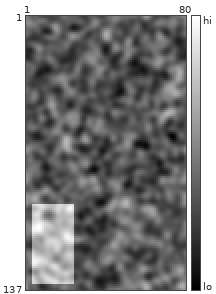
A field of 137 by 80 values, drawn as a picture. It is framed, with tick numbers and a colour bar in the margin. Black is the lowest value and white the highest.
Most values sit low, with a long tail of high ones. In the bottom left lies a patch that is higher than the rest. The halves do not mirror each other. The ninth with the highest average is the bottom left.
